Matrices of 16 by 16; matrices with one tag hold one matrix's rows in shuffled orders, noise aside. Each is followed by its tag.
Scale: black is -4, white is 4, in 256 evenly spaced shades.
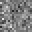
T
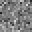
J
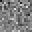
J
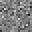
J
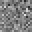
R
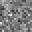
T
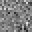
R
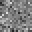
T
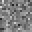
T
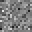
T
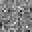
J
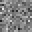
T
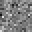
T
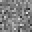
J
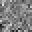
T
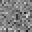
R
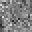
T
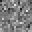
J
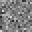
T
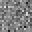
R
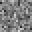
J
